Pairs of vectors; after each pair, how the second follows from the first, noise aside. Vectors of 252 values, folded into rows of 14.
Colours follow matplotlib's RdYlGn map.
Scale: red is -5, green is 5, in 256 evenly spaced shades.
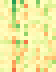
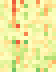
negated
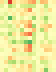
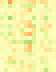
shrunk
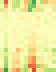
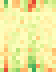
negated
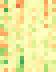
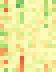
negated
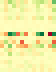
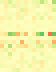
shrunk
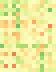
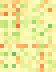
negated
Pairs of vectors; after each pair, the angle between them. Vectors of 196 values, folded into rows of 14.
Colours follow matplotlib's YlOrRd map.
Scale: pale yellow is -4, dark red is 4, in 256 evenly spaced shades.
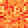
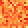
partly opposed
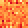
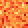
partly aligned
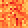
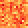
partly aligned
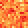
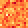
partly opposed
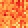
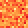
orthogonal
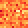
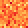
orthogonal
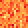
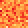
orthogonal
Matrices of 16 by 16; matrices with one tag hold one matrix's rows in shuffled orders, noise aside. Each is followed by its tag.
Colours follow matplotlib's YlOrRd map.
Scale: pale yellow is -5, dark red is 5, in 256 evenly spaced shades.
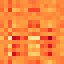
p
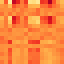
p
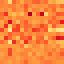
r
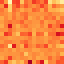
r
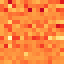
r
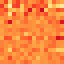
r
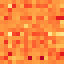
r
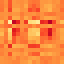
p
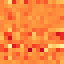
r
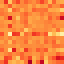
r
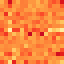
r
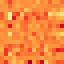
r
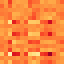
p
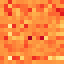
r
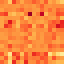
r
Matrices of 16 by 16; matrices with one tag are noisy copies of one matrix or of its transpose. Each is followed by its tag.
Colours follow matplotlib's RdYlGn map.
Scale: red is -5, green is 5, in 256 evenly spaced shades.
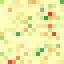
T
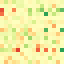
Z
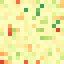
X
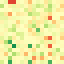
Z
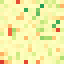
X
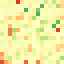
X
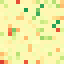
X
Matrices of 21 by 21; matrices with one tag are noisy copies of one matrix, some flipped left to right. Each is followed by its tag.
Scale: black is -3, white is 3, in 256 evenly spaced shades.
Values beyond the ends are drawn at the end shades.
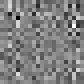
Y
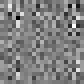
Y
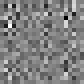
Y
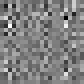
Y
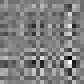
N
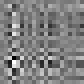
N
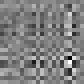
N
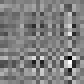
N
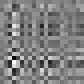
N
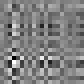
N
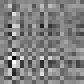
N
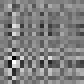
N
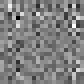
Y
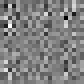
Y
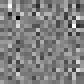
Y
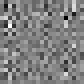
Y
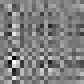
N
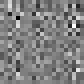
Y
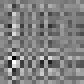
N
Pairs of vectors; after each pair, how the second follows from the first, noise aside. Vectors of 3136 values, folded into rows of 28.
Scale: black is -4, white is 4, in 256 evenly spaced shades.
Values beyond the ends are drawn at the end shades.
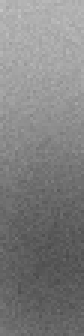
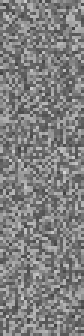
shuffled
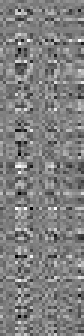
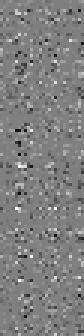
partly zeroed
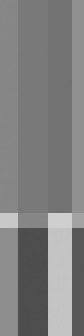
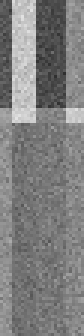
reversed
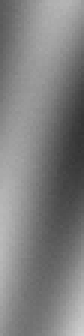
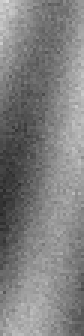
reversed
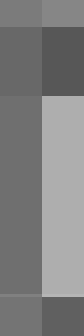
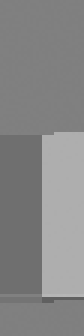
partly zeroed
